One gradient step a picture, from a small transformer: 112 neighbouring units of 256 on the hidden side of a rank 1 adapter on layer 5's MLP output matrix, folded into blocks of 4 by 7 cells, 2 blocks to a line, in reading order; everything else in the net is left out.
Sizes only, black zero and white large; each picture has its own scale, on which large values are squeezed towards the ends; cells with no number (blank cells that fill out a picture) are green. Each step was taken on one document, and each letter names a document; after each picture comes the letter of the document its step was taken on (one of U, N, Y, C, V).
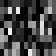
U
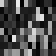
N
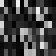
N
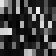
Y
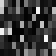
Y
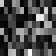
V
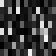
Y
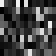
N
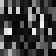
Y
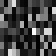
U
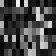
N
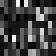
N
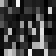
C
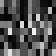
C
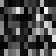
V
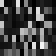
N
